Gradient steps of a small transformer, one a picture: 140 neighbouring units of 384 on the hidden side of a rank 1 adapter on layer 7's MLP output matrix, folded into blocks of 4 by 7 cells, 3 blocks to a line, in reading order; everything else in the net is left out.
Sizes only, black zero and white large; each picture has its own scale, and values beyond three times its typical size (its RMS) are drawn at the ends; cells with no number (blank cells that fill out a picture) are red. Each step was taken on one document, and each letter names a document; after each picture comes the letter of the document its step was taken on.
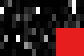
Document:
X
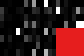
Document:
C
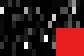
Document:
X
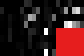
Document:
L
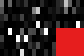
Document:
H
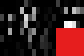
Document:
L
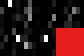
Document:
X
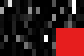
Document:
X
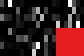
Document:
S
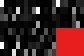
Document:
H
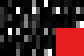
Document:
C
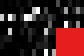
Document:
L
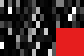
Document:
H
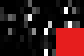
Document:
L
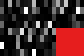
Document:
H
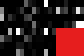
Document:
C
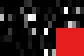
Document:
L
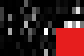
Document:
L
